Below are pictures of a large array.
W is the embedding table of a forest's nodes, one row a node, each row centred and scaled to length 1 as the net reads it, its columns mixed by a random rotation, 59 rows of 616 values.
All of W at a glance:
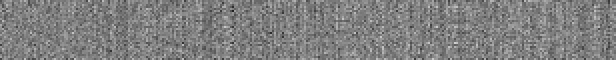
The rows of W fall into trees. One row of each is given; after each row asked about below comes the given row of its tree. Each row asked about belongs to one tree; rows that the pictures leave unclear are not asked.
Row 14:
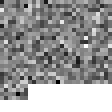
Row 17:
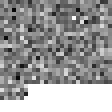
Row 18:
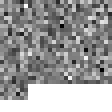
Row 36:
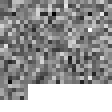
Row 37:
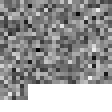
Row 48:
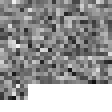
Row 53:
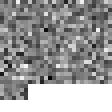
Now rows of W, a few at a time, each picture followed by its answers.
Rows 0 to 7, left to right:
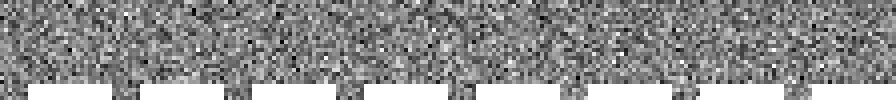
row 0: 53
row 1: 53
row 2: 36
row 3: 53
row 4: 53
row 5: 17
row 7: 17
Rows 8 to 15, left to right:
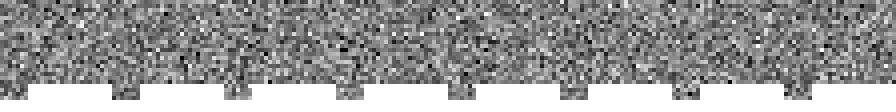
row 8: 18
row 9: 36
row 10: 17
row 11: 17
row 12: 37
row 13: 36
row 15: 18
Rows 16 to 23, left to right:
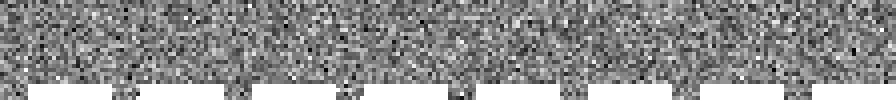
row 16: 14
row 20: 48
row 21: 14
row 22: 18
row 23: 53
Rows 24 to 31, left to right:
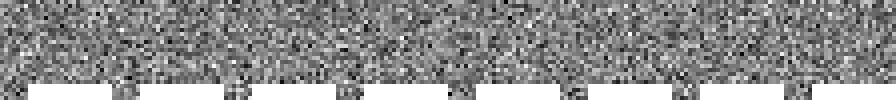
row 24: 18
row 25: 17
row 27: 17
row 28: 18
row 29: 36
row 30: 48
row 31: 53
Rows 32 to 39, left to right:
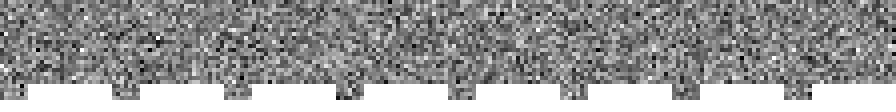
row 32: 37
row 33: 37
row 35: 48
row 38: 36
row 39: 53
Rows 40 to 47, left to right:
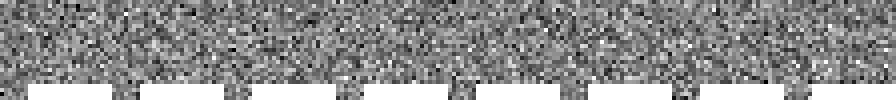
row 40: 18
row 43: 17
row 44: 53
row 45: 53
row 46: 48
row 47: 17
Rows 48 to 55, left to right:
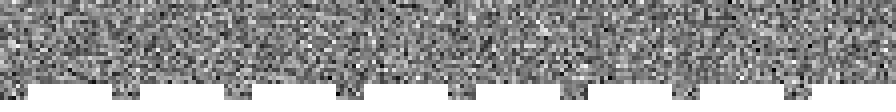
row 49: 14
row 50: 14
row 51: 18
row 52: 14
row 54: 18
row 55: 17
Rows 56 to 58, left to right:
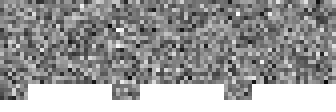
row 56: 48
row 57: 17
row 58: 53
